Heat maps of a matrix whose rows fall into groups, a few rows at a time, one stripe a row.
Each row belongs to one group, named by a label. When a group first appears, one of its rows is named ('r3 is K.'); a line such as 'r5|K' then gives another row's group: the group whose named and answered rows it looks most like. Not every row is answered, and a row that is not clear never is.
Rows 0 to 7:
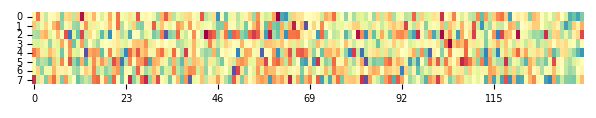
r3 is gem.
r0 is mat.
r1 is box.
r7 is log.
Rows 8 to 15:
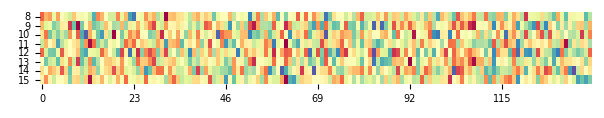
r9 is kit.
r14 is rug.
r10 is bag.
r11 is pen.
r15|mat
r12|log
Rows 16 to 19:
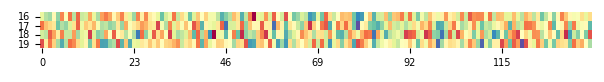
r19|pen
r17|pen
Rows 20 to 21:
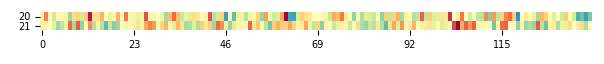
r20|mat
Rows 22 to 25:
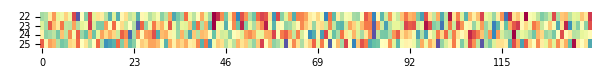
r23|rug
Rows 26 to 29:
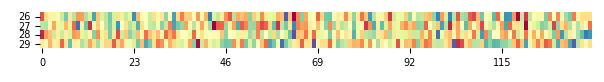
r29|rug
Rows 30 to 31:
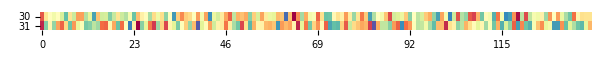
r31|log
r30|bag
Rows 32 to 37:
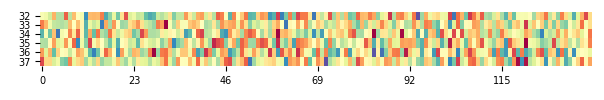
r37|bag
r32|box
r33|bag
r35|box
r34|gem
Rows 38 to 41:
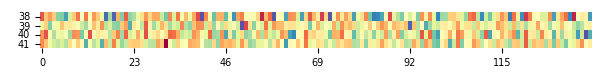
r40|mat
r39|log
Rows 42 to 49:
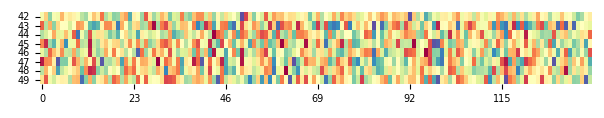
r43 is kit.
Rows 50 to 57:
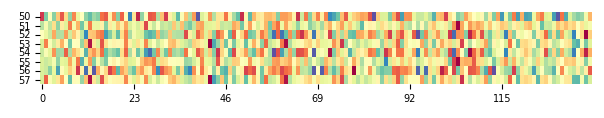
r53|mat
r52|box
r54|box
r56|gem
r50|log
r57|mat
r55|gem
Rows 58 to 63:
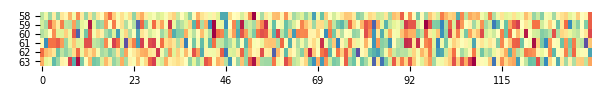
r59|rug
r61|rug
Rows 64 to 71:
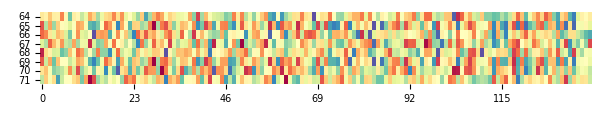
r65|kit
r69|kit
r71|pen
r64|rug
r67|rug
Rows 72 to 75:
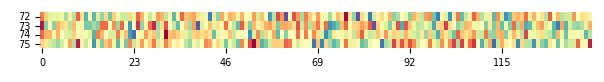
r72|bag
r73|log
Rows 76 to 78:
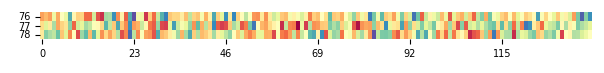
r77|log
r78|gem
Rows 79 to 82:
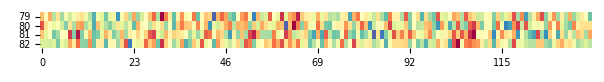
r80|bag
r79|kit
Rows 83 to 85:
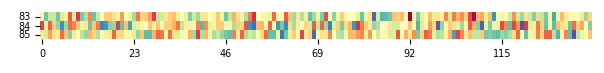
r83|gem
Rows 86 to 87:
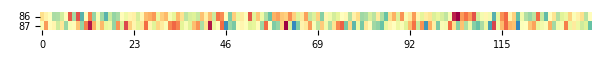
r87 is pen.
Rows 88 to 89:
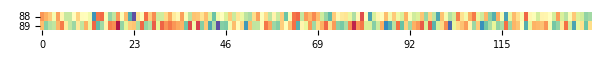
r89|rug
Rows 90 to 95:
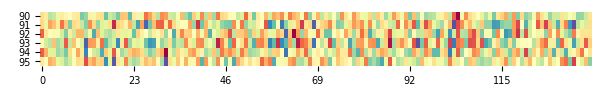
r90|log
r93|box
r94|bag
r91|rug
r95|pen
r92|bag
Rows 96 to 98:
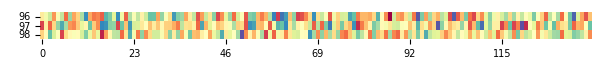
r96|box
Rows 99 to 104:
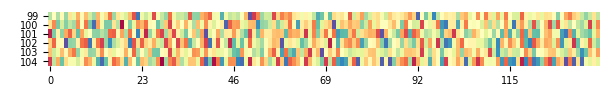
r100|bag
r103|box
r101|log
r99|gem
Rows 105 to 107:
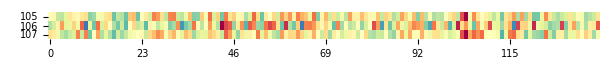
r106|box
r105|log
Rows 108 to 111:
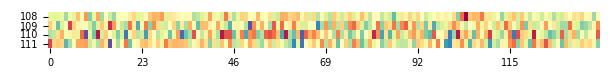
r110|box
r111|pen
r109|log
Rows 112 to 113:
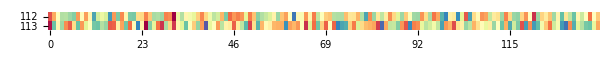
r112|bag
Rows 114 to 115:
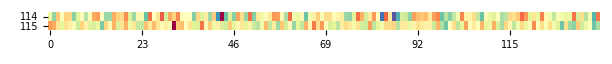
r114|rug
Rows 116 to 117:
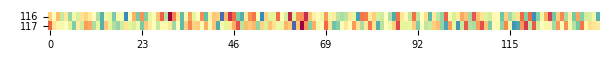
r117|bag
